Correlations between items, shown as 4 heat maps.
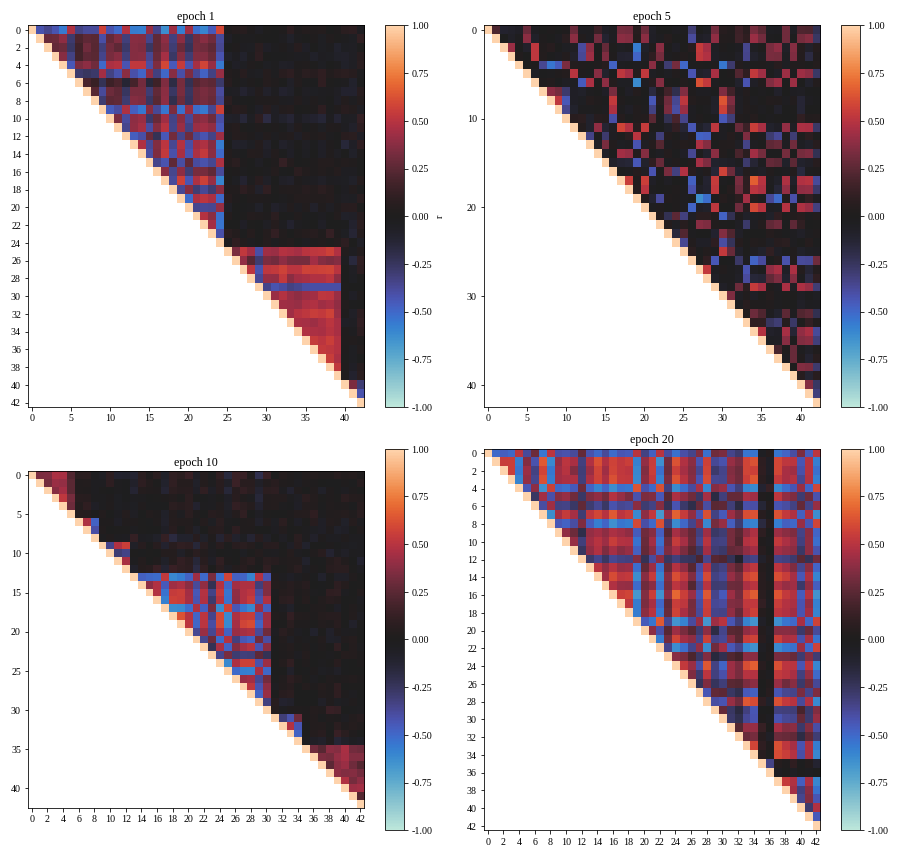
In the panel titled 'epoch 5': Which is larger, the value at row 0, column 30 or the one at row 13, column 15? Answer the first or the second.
the second
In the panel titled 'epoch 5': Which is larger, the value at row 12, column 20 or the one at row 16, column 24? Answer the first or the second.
the first
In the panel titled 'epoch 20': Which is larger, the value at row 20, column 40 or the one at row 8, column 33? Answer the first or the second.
the first
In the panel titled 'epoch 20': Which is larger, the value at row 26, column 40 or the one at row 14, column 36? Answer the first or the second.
the second
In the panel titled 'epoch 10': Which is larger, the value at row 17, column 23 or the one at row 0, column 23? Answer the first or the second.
the first
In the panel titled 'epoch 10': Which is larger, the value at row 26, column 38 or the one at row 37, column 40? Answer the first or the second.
the second
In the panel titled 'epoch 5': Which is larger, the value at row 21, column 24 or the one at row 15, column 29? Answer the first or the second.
the first
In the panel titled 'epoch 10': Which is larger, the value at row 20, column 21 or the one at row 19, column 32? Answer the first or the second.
the second
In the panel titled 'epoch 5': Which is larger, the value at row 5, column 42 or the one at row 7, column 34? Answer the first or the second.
the second
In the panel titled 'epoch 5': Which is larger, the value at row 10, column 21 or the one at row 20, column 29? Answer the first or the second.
the second
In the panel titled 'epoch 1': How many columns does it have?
43
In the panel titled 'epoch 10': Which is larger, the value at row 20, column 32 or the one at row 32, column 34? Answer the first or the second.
the first
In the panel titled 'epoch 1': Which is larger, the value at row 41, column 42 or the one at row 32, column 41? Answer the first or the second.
the second
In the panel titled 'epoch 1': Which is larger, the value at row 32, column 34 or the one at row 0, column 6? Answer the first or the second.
the first
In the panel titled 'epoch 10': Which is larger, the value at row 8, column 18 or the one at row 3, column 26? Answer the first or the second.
the second
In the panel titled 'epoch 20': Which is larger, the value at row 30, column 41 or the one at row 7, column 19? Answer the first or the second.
the first
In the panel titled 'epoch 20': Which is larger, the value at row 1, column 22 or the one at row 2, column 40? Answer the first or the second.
the second
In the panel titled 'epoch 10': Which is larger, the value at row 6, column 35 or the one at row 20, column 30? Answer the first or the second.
the second
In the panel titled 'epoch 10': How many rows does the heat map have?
43
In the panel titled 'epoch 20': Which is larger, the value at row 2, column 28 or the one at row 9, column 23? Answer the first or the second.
the first
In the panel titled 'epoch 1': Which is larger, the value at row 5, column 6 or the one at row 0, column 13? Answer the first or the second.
the first
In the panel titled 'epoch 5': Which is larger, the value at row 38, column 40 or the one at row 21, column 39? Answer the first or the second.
the first
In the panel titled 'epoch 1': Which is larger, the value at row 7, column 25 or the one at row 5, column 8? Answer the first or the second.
the first
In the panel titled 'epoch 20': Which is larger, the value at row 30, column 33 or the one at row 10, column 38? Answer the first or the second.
the second
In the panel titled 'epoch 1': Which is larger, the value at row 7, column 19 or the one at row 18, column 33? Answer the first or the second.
the first
